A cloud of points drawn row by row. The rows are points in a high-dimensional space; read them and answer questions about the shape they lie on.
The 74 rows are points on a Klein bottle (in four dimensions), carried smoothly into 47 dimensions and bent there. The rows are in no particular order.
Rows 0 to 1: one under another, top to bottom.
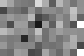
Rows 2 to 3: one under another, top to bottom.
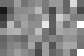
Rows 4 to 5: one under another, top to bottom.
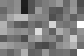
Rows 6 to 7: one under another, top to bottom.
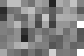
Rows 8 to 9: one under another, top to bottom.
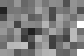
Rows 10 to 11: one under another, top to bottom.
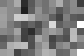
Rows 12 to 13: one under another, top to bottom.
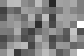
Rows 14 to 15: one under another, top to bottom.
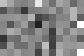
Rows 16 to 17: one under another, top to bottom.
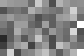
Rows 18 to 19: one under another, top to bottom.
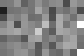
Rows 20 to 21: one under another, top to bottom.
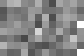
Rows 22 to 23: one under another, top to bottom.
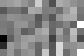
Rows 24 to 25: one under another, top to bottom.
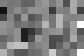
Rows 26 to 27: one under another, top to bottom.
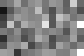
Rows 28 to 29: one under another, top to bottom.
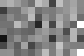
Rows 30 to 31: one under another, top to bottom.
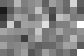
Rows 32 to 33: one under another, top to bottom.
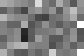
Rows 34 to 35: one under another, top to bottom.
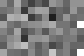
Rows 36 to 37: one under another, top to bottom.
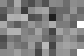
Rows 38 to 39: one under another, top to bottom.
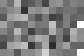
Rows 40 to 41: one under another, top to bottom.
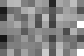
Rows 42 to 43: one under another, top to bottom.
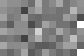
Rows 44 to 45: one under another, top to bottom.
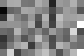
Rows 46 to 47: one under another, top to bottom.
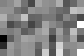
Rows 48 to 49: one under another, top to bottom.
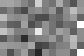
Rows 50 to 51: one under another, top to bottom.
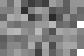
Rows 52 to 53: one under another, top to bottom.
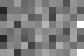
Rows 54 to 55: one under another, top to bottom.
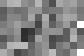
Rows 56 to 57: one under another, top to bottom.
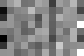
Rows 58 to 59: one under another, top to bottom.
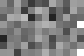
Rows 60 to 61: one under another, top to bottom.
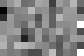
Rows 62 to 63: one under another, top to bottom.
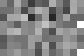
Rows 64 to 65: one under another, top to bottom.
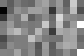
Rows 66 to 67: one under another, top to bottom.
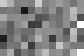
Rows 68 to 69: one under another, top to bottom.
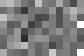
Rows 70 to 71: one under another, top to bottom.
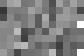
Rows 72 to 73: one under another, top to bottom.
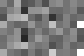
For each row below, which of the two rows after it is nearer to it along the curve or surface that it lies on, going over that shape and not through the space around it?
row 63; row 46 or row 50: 46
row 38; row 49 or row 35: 35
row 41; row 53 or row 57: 53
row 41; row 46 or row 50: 50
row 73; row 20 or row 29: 29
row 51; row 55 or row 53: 53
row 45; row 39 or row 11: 11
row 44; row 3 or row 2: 3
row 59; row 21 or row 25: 25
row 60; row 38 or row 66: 66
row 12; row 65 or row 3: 3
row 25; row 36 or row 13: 13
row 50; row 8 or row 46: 8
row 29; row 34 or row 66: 34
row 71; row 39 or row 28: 39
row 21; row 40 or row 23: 40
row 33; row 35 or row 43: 35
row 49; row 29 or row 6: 6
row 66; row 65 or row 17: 65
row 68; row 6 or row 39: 6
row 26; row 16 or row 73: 73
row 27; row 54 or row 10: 10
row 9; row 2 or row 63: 2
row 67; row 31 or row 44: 44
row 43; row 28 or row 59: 28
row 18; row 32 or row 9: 9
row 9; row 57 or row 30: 30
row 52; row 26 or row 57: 26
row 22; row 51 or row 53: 51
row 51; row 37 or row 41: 37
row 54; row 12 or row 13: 12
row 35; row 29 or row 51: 29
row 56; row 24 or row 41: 24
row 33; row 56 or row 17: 17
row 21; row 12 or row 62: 12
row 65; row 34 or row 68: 68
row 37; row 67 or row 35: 67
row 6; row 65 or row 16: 65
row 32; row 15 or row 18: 15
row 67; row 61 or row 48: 61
